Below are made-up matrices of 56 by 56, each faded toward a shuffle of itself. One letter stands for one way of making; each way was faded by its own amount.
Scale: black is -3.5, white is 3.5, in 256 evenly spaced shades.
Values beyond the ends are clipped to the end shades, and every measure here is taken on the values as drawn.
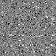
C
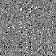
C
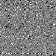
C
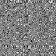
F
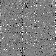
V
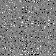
V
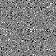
C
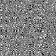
F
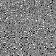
C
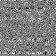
C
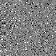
C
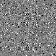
C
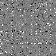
V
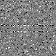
C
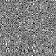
F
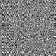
F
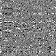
C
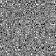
F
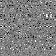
C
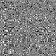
F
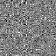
F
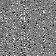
V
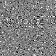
C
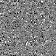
C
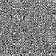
F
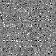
C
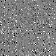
V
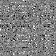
C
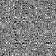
F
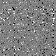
V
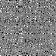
C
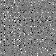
V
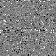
C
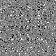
C
